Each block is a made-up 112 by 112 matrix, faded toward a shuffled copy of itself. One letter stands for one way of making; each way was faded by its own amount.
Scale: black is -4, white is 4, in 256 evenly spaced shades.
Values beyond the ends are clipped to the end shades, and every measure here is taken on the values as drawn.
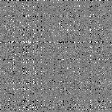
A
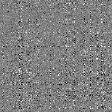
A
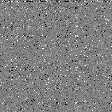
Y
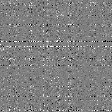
A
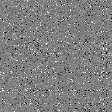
Y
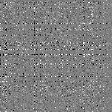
A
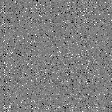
Y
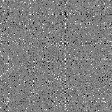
Y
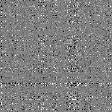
A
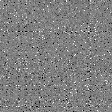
Y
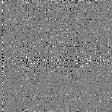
A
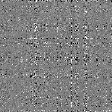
A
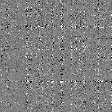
A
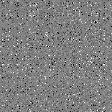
Y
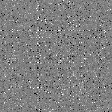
Y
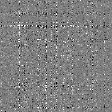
A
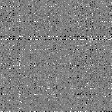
A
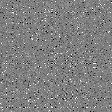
Y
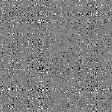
A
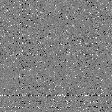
Y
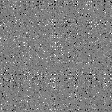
Y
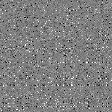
Y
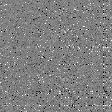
Y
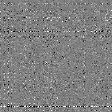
A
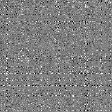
A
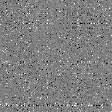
Y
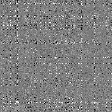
A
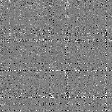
A
